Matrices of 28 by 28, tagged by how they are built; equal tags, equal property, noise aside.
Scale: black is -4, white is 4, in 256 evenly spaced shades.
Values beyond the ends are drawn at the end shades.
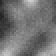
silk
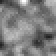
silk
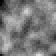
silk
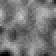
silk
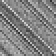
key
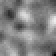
silk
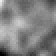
silk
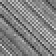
key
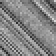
key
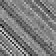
key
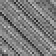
key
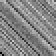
key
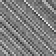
key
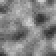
silk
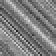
key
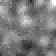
silk
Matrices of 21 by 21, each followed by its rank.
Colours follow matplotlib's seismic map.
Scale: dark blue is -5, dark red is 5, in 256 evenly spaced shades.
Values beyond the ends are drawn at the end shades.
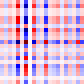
one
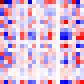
two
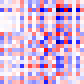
two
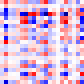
two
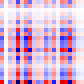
one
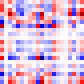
two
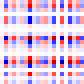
one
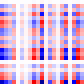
one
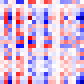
two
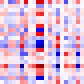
two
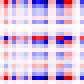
one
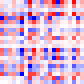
two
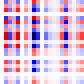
one
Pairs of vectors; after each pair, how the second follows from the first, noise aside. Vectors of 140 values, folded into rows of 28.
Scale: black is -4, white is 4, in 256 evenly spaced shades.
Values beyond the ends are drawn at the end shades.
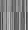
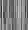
reversed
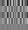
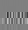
partly zeroed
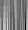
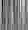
reversed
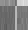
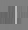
partly zeroed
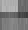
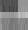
negated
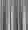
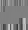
partly zeroed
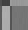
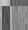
negated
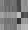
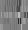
partly zeroed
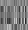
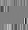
partly zeroed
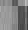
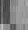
reversed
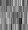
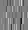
partly zeroed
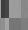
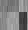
reversed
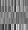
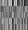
reversed
